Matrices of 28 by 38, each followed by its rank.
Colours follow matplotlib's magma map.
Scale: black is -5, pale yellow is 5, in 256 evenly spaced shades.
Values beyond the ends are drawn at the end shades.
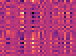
two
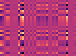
one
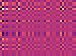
one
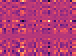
two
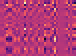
two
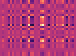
one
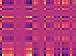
one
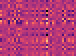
two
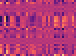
two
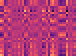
two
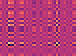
one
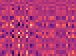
two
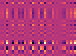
one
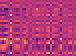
two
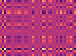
one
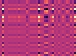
one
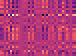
two
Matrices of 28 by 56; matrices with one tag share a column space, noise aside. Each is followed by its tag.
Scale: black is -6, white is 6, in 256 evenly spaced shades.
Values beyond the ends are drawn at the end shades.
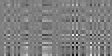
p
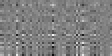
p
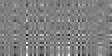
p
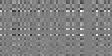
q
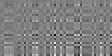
p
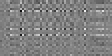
q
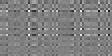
q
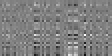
p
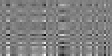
p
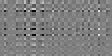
q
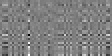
p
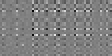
q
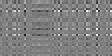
q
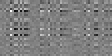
q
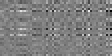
q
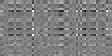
q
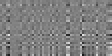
p
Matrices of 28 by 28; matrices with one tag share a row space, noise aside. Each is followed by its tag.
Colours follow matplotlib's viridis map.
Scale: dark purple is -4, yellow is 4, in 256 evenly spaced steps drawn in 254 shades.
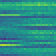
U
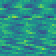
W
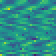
W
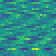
W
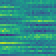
U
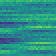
U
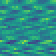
W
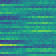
U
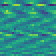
W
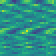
W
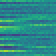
U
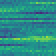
U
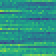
U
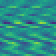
W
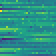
U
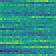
U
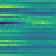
U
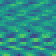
W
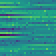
U
